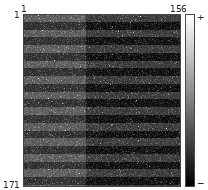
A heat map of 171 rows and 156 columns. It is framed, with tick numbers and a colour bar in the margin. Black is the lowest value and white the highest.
Stripes: horizontal, repeating 11 times. Seam: vertical, 40% of the way across, the left part higher. Average level on the scale: 20%. Mirror symmetry: none.
